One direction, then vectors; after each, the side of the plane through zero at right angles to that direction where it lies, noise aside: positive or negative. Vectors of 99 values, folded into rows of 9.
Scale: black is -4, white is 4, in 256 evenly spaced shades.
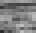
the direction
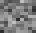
positive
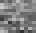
negative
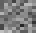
negative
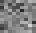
positive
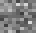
negative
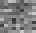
positive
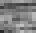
positive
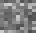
negative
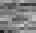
positive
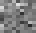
negative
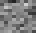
negative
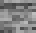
positive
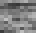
positive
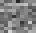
negative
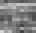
negative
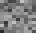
positive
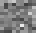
positive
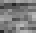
positive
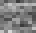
negative
